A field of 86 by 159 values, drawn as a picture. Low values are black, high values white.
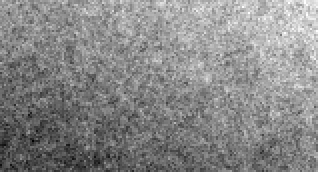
Mirror symmetry: none. Ninth with the highest average: top right. Stripes: none. Odd rows or columns: none. Ninth with the lowest average: bottom left. Slope: up to the top right.
